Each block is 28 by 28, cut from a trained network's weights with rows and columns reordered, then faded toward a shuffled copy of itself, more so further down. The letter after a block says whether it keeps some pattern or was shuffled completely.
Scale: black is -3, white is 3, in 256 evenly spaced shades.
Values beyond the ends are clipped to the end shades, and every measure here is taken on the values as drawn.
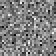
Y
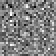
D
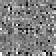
D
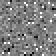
Y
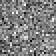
Y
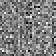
D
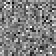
Y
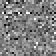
D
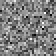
Y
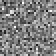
Y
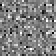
D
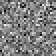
D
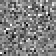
Y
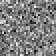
Y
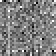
D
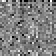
D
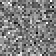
Y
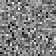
Y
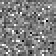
Y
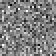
Y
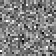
Y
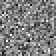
D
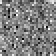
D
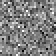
Y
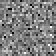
Y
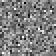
Y
